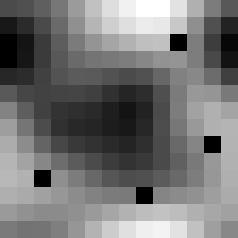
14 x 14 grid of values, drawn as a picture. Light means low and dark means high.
The ninth with the lowest average is the top middle. The centre is the calmest part. There are four isolated cells, each far higher than the cells round it. No regular stripes run through it.
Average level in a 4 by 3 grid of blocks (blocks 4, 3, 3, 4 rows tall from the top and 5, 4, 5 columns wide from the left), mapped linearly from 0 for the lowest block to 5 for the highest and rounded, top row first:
402 / 452 / 352 / 221
